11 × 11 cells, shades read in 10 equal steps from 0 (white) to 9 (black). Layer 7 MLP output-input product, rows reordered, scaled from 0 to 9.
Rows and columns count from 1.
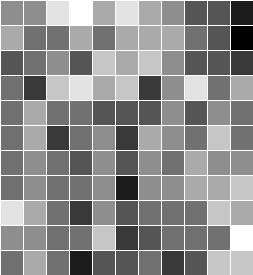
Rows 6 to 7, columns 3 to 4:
7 5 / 5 6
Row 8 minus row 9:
4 1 0 -2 0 2 -1 -1 -2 1 -1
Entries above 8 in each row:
0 1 0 0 0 0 0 0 0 0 0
